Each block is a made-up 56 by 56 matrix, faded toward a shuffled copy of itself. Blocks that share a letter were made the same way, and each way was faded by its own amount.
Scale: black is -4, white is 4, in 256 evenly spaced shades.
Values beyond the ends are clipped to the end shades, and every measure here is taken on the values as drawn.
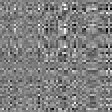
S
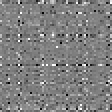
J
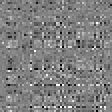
J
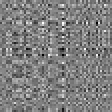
S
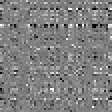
J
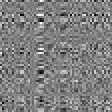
S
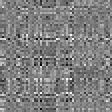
S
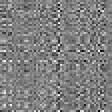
S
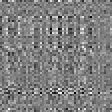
S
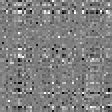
J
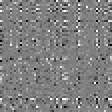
J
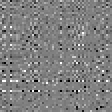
J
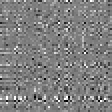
J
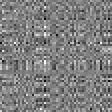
S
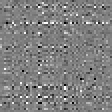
J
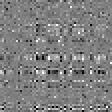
J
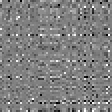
J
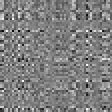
S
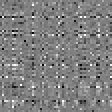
J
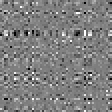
J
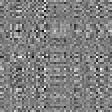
S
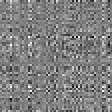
S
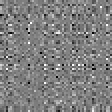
J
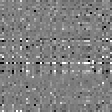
J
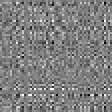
S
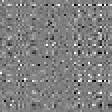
J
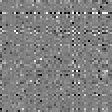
J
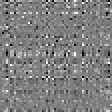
J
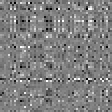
J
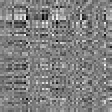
S
